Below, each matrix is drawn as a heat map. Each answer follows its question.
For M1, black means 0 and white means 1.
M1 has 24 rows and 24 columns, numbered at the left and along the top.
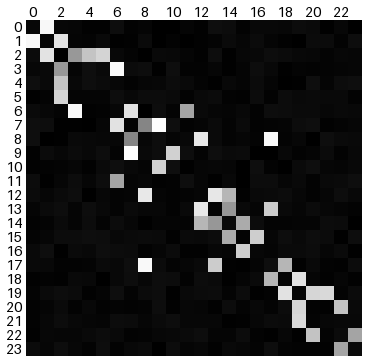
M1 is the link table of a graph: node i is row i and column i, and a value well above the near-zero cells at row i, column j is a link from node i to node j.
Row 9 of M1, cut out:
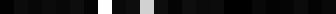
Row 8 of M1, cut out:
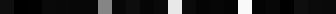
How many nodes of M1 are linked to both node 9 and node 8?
1
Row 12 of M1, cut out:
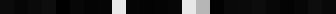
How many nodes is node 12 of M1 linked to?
3
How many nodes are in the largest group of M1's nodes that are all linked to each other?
3
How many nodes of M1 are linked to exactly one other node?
8
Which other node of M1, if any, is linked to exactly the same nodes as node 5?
node 4
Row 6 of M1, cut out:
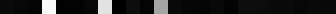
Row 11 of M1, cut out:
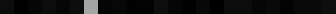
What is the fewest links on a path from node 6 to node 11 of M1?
1
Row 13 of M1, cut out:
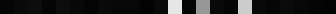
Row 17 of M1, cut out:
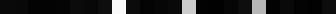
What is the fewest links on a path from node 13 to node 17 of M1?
1
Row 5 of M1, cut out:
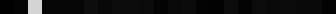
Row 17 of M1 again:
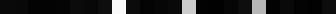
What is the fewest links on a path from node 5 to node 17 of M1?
6
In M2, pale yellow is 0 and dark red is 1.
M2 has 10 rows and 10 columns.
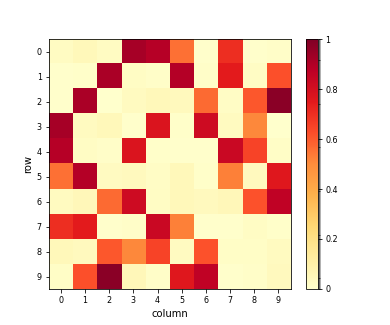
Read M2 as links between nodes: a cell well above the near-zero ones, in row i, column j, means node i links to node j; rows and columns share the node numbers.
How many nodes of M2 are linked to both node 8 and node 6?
2
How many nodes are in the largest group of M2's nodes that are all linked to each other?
3
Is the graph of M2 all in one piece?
yes
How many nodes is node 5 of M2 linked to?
4
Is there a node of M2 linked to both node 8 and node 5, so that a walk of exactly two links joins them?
no
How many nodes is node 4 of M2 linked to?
4
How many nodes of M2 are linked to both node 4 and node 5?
2
